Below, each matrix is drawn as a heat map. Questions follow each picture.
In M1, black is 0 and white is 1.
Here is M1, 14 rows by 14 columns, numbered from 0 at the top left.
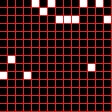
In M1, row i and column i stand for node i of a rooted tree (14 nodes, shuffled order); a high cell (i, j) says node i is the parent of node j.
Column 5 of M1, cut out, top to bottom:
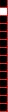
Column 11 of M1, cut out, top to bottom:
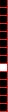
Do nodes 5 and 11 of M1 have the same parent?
no
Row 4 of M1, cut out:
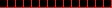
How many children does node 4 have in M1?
0
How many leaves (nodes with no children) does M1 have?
8
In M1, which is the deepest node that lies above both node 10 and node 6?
0
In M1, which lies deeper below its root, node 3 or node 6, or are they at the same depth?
node 6
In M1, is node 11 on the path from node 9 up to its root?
no
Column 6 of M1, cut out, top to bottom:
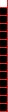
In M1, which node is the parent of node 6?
0
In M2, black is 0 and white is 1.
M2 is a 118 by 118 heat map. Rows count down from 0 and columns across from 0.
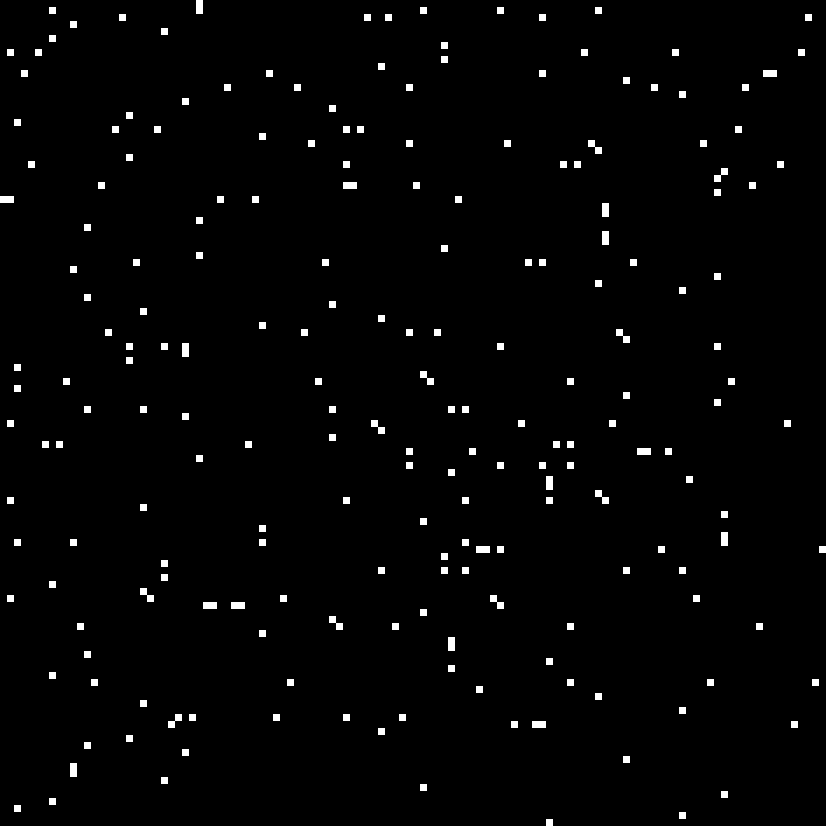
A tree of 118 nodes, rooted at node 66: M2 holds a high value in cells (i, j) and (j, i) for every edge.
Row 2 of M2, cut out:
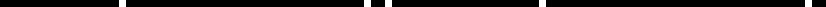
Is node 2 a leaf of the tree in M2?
no
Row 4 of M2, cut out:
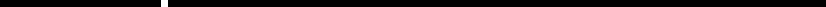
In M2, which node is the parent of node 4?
23
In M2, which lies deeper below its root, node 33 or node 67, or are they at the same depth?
the same depth
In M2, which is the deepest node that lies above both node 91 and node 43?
58
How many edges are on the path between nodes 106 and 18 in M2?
6
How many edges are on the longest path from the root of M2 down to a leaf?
4
